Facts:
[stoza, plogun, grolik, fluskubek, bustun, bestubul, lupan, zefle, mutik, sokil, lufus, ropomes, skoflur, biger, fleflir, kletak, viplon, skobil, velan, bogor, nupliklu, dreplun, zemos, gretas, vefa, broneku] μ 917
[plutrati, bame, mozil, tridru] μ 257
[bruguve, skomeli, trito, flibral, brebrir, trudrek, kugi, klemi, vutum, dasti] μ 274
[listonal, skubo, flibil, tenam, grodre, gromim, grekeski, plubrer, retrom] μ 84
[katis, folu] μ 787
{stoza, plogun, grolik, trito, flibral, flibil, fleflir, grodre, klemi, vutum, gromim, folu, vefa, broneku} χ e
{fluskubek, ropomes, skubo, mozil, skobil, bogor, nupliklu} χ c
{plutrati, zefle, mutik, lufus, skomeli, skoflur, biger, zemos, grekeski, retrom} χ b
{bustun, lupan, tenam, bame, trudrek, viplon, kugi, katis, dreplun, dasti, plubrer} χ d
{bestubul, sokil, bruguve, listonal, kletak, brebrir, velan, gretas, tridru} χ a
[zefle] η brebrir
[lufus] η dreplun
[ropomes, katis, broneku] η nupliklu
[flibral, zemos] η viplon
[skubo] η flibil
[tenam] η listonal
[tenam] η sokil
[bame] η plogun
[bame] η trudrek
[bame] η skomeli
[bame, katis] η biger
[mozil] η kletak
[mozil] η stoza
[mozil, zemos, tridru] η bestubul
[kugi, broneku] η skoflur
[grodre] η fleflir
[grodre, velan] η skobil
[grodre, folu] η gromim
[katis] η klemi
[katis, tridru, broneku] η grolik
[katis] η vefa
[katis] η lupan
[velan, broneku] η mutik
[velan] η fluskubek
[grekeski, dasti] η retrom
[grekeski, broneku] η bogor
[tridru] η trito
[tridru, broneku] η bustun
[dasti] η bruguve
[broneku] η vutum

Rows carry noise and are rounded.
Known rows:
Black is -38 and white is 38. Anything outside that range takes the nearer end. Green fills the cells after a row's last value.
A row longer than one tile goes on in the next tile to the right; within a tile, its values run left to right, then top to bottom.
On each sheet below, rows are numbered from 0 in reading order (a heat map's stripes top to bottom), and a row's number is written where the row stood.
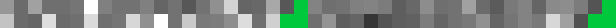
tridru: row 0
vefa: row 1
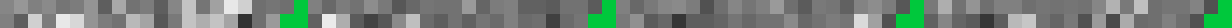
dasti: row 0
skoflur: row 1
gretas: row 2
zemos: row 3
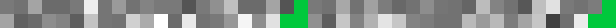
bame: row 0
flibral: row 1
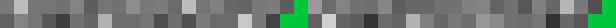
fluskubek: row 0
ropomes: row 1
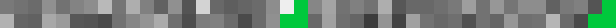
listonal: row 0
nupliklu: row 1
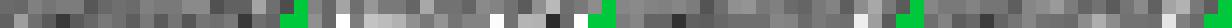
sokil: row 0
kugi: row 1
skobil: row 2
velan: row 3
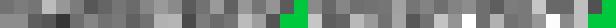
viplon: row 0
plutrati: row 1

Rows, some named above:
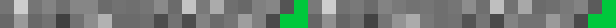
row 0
bestubul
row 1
bestubul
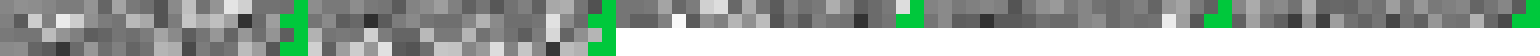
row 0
dasti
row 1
velan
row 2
grekeski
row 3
skobil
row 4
nupliklu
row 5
viplon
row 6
brebrir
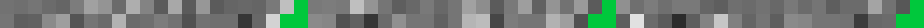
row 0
tenam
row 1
viplon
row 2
broneku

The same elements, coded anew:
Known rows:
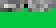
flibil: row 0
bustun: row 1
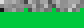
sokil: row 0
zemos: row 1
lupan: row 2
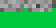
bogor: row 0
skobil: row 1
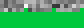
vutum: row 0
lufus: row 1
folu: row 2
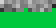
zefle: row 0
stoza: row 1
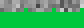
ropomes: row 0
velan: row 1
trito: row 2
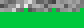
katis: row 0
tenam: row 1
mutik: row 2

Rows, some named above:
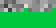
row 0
klemi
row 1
ropomes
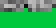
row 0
skubo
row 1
dreplun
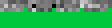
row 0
grodre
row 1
plutrati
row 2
kugi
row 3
plubrer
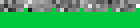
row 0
brebrir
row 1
sokil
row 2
flibral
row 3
gromim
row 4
bruguve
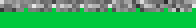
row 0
zefle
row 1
retrom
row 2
grekeski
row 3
grekeski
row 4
zemos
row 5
listonal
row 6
klemi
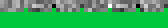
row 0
broneku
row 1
skubo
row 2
bestubul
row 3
dasti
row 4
flibil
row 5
viplon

